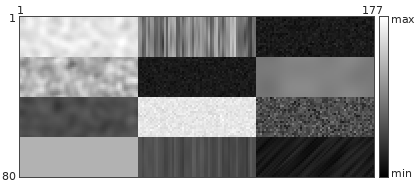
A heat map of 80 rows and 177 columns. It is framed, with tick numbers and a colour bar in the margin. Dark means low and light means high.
The table splits into 4 rows of 3 panels. Panel 1,1: very high, blotchy, faint in contrast. Panel 1,2: middling, streaked downward, strong in contrast. Panel 1,3: very low, fine-grained, faint in contrast. Panel 2,1: high, blotchy. Panel 2,2: very low, fine-grained, faint in contrast. Panel 2,3: middling, smooth, faint in contrast. Panel 3,1: low, blotchy, faint in contrast. Panel 3,2: very high, fine-grained, faint in contrast. Panel 3,3: low, fine-grained. Panel 4,1: high, flat. Panel 4,2: low, streaked downward, faint in contrast. Panel 4,3: very low, slanting up to the right, faint in contrast.
